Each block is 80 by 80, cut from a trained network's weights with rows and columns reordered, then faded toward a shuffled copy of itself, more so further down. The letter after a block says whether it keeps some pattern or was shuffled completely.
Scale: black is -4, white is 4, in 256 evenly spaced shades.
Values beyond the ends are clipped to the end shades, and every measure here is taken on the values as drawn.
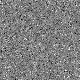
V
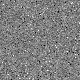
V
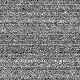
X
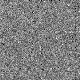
X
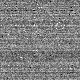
X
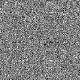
X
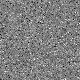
V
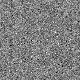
X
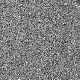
X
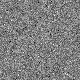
V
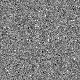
X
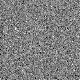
X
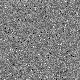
V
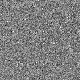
X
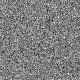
V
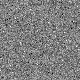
V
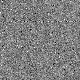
X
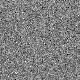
X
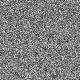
V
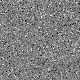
V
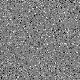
X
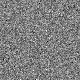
V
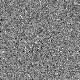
X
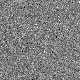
V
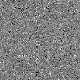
X
